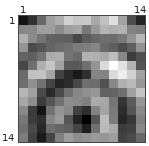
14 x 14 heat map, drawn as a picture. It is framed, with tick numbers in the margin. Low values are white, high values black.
The values follow a bell shape. No single row or column stands out from its neighbours. Concentric rings centre on the bottom middle. On average the colour sits 50% of the way up the scale.
